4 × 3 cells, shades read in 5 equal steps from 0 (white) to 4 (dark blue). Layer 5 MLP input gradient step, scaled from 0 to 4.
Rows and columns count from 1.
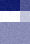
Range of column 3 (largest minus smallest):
2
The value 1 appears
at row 2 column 3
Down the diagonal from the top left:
4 0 2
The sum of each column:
8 8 8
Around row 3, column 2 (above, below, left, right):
0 2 2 2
